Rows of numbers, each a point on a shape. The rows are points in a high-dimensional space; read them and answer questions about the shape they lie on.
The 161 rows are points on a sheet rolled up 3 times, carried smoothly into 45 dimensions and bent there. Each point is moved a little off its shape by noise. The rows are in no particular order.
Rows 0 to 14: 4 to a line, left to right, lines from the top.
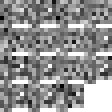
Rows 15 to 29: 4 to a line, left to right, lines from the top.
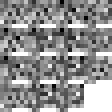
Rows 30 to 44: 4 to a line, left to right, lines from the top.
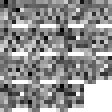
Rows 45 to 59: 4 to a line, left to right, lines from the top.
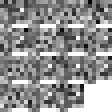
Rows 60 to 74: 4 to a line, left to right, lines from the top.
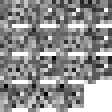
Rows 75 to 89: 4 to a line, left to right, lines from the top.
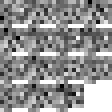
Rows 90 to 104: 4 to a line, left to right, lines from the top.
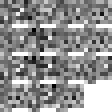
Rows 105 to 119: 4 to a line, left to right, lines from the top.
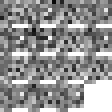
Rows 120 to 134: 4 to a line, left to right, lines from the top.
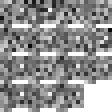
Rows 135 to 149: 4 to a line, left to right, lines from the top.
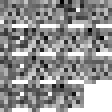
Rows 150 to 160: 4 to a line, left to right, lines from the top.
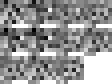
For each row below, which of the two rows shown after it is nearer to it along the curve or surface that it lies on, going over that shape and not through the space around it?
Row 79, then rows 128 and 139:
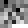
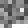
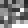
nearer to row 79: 139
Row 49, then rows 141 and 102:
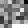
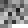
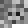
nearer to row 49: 102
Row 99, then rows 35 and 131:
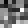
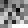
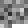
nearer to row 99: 35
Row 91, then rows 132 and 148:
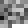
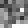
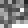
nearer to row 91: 148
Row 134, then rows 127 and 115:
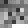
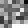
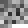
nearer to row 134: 115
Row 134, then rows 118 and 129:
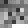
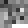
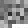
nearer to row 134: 118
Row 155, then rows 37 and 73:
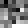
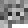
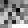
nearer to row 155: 73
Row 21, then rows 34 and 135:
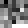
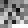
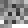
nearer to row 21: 34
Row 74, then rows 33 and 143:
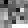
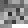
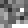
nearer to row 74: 33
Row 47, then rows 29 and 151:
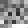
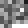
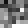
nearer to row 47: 151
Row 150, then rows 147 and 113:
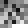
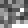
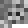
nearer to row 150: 113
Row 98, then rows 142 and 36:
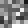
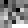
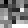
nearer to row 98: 36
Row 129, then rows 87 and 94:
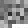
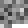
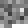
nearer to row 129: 87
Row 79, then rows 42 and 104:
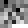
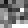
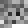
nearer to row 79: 104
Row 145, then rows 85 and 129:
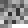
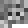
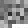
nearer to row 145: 85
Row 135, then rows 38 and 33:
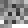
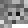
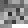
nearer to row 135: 38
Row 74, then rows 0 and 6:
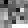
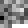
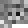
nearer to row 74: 6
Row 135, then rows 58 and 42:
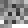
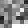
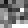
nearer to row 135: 42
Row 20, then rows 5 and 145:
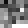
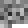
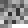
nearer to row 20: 145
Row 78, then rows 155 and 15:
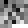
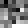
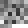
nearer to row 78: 155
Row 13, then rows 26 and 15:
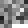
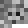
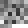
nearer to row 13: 26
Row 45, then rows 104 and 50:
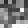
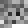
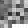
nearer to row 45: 104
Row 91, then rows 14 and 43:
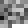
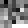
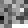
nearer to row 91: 43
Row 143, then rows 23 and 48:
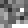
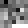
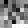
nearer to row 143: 23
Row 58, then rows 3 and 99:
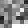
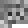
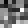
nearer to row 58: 99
